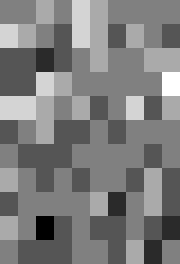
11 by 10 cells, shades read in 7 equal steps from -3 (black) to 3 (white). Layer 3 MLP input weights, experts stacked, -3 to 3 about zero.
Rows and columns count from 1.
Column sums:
2 -1 -3 -5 3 2 -6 3 -2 0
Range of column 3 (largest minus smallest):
5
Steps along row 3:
same down up up up down same up same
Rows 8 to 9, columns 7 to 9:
0 -1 1 | -2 0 1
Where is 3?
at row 4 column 10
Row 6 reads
-1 0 1 -1 -1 0 -1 0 0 0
